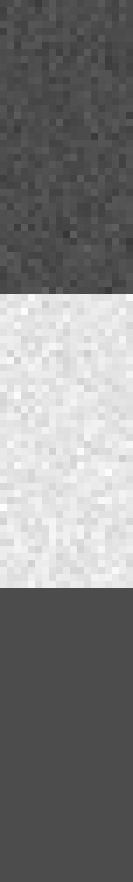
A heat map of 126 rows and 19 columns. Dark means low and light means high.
The table splits into 3 rows of 1 panel. Panel 1,1: low, fine-grained, faint in contrast. Panel 2,1: very high, fine-grained, faint in contrast. Panel 3,1: low, flat.
